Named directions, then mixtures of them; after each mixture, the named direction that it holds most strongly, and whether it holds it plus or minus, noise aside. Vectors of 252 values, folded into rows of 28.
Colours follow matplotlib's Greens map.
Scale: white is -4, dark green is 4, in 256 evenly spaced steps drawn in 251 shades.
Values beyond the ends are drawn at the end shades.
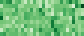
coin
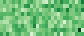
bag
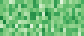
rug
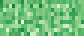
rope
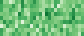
rug, plus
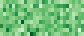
rope, minus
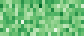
rope, plus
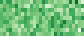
bag, minus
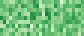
rug, plus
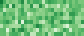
rope, plus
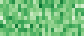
rug, minus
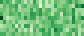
coin, plus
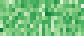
rug, plus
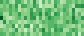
rug, plus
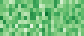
rug, plus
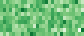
bag, minus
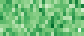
coin, plus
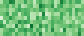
rug, minus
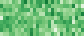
coin, minus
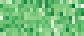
coin, minus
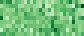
coin, plus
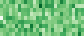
rug, minus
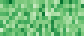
rug, minus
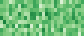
rug, plus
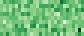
bag, plus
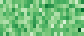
bag, plus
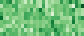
coin, plus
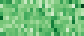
coin, plus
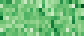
coin, plus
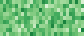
bag, minus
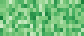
rug, plus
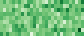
bag, plus
